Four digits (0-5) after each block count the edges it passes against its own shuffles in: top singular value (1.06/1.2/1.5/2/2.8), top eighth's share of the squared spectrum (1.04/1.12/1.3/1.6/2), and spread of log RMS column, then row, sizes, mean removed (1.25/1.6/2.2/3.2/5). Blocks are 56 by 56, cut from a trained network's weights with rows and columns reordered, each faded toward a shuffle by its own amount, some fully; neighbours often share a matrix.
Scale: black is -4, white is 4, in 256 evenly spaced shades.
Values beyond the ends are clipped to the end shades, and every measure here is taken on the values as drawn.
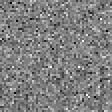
1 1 0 0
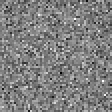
1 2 0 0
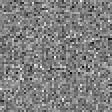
2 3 0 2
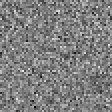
2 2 0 1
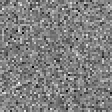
1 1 0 0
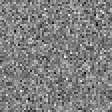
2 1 0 0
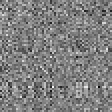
4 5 2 3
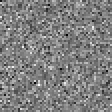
1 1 0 0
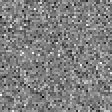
0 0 0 0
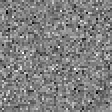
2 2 0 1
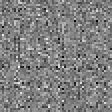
3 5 3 2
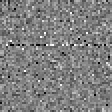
3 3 0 1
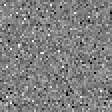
0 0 0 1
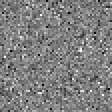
0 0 0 0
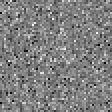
0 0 0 0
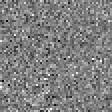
2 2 1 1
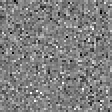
0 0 0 0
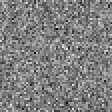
1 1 0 0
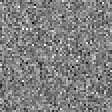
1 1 0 0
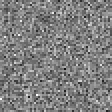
2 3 0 1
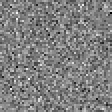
0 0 0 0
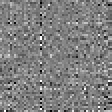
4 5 3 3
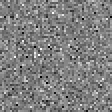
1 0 0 0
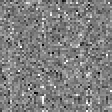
2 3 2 0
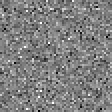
1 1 0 0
